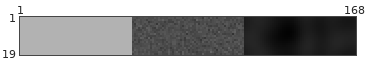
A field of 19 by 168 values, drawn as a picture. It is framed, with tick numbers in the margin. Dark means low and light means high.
The table splits into one row of 3 panels. Panel 1,1: high, flat. Panel 1,2: low, fine-grained, faint in contrast. Panel 1,3: very low, smooth, faint in contrast.
